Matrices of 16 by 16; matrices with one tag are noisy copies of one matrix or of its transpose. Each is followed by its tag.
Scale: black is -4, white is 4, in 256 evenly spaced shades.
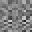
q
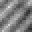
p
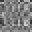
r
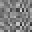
q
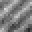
p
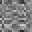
r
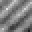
p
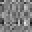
r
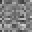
r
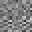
q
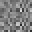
q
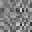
q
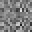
q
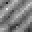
p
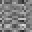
r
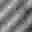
p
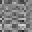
r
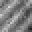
p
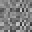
q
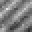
p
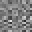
q
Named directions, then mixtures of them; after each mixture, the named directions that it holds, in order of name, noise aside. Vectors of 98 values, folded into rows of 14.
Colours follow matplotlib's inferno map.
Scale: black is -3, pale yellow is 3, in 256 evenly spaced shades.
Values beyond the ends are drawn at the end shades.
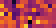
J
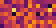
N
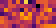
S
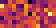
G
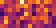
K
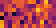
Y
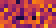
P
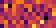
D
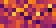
J, N, S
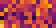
P, Y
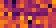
J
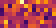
D, K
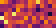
G, K, Y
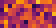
D, K, S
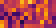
K, Y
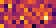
D, K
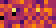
G, N, Y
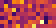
D, N, Y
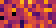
K, N, Y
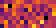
D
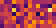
N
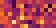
G, J, P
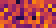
P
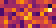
K, N, S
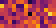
G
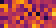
D, G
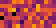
G, N, Y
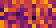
D, P, Y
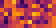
J, K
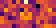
S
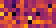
J, N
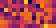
P, S
